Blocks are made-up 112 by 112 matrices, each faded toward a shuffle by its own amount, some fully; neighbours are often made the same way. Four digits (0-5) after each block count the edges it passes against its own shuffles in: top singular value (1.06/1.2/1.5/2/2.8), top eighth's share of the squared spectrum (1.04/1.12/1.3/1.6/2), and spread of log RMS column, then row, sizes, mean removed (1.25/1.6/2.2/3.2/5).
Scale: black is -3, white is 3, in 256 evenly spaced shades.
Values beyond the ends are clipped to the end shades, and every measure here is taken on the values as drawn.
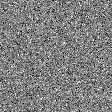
0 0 0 0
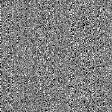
1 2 4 0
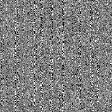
1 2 4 0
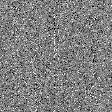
0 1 2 0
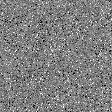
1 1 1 1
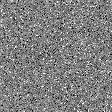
1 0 0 0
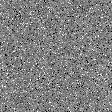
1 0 0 0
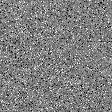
0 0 0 0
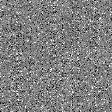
3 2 2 0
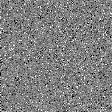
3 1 1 0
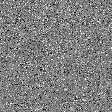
0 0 0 0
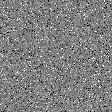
0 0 0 0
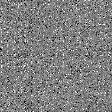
1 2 2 1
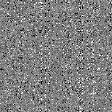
1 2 3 2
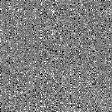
1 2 4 3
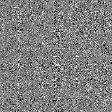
2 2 3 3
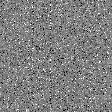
1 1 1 0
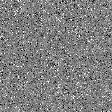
0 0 1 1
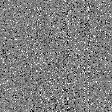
1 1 2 1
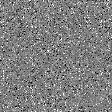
1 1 1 1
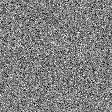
2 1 0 0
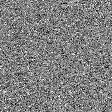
1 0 0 0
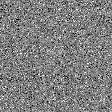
0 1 0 2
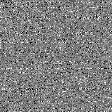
1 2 0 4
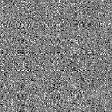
4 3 2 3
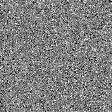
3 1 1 0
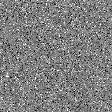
2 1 0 0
